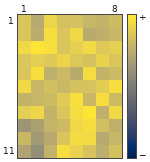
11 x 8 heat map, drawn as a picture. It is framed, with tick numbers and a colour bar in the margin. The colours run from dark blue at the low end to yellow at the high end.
Odd patch: lower, in the bottom left. Stripes: none. Calmest part: top middle. Ninth with the lowest average: bottom left.
